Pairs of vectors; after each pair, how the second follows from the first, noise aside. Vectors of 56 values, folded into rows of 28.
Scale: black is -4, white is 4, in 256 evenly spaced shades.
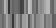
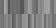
shrunk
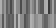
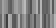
reversed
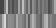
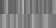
shrunk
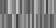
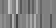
partly zeroed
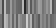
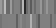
partly zeroed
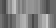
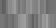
shrunk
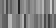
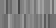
shrunk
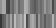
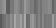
shrunk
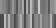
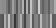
copied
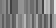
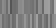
shrunk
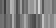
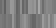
shrunk
